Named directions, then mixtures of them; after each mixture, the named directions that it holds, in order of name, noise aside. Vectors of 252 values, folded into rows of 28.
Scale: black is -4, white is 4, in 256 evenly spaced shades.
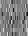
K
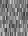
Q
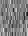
K, Q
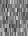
Q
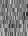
K, Q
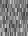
Q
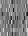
K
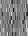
K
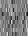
K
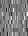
K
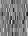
K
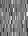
K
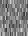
Q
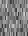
Q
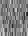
K, Q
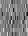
K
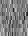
K, Q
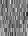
K, Q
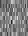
K, Q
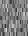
Q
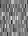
K, Q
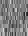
K, Q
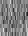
K, Q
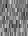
Q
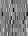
K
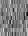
K, Q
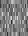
K, Q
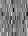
K
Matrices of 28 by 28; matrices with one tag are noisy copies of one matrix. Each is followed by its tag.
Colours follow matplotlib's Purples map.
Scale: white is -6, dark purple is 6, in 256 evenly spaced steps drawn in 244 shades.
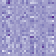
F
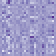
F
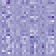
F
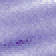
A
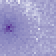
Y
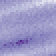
A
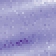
A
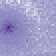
Y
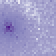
Y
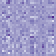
F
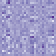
F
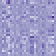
F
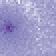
Y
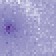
Y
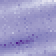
A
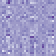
F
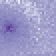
Y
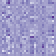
F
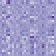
F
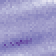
A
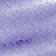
A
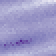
A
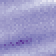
A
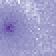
Y
